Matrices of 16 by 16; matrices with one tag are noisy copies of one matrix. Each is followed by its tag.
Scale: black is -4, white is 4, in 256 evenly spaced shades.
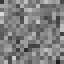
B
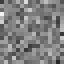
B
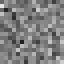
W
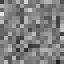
B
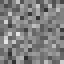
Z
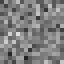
Z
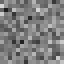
W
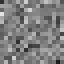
B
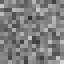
W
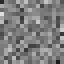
B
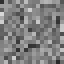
B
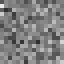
W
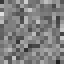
B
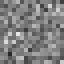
Z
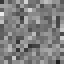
B
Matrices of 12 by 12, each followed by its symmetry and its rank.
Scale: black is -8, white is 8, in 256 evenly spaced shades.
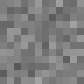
neither, full rank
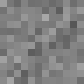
neither, full rank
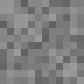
symmetric, full rank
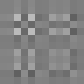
symmetric, rank one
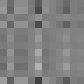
neither, rank one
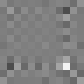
symmetric, rank two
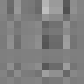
neither, rank one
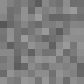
neither, full rank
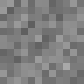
symmetric, full rank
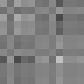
symmetric, rank one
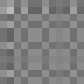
symmetric, rank one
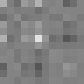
symmetric, rank two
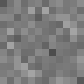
symmetric, full rank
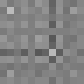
symmetric, rank two
